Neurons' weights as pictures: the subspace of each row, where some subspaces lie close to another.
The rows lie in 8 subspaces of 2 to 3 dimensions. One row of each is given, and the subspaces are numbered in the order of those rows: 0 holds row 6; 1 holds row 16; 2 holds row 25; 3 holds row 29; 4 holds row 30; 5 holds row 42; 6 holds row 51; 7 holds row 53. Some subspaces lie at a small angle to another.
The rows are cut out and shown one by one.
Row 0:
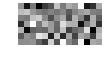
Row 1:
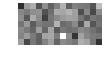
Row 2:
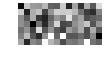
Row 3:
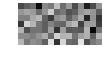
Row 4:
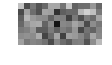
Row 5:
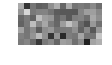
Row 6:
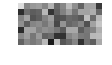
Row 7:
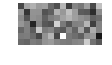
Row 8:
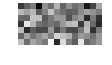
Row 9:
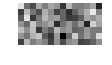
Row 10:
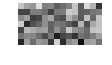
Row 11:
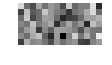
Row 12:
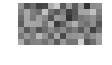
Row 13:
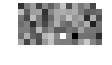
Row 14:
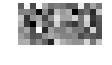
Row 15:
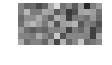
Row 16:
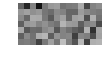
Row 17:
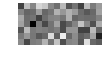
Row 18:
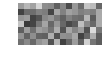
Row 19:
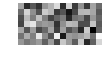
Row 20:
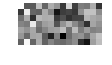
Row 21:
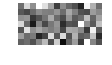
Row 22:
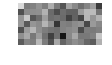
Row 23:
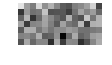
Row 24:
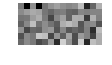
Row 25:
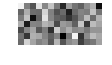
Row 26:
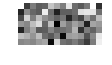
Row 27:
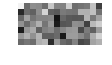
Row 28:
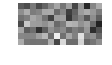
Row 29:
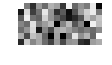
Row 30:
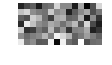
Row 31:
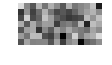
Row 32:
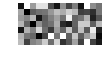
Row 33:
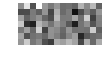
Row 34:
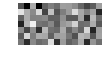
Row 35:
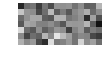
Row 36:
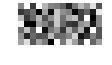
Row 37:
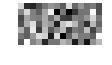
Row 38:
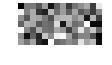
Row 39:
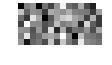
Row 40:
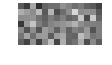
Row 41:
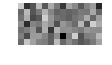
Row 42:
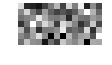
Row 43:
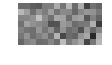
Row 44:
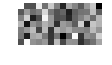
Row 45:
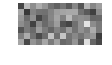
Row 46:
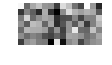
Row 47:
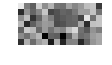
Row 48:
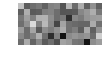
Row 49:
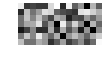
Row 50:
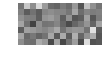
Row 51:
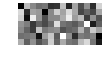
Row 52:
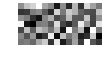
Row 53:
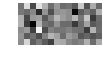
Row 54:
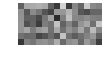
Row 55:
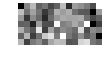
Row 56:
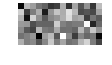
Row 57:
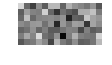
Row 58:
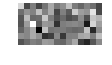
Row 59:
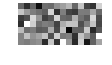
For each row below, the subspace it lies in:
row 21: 5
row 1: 2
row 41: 2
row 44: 2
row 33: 7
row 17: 5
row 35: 0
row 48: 5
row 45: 1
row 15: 4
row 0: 5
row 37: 2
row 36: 7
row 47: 6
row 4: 0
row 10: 4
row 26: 0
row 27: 0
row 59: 2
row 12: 4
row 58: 7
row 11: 3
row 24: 1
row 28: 4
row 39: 2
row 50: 1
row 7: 3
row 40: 7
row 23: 6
